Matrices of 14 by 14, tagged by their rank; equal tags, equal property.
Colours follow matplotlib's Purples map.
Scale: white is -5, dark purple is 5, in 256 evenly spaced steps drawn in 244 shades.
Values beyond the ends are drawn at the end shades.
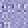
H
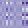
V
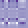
V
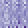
H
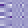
V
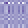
V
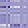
V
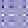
V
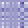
V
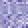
H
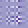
V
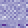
H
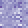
H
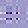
V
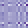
V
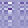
V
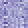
H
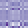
V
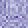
H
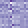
H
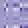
V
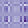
V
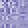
H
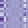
V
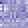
H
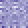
H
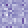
H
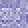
H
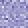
H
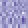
H
